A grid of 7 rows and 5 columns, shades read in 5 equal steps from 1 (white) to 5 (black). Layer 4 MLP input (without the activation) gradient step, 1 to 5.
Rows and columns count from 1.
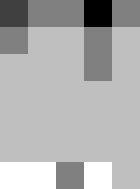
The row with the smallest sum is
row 7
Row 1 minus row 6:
2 1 1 3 1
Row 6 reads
2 2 2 2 2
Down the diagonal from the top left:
4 2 2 2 2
